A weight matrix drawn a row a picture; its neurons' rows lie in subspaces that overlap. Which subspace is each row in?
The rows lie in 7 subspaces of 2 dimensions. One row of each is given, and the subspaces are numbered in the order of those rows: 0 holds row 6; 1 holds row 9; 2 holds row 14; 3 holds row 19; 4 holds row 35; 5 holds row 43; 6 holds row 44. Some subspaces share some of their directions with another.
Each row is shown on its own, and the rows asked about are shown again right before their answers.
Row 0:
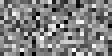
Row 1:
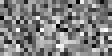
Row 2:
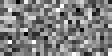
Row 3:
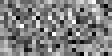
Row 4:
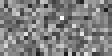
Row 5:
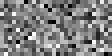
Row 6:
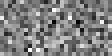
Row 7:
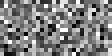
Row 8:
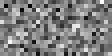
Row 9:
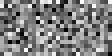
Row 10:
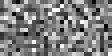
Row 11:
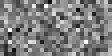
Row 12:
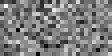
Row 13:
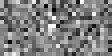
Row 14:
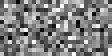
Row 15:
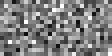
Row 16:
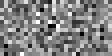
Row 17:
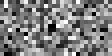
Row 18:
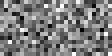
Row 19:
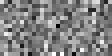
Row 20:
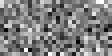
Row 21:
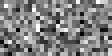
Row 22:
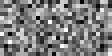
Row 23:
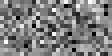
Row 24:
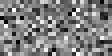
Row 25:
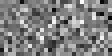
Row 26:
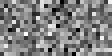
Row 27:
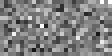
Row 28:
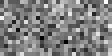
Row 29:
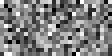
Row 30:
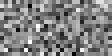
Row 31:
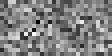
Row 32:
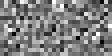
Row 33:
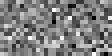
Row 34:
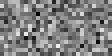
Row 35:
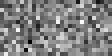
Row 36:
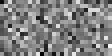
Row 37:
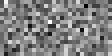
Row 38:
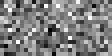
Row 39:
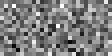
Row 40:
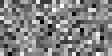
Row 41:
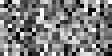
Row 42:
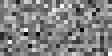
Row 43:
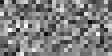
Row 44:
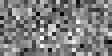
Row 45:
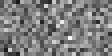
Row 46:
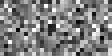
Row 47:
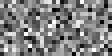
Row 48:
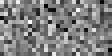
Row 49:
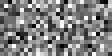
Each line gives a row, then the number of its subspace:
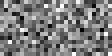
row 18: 2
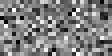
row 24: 5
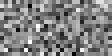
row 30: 4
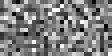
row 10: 2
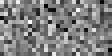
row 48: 5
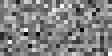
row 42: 2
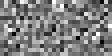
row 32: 5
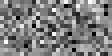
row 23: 6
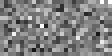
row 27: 5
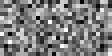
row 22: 1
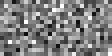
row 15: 2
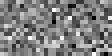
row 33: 0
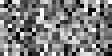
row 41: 3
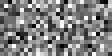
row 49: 1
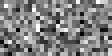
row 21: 4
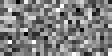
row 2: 2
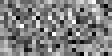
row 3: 6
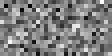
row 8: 1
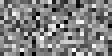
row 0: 6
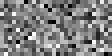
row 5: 0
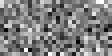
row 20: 4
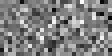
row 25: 0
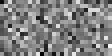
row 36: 3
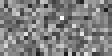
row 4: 1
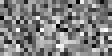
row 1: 4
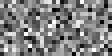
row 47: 0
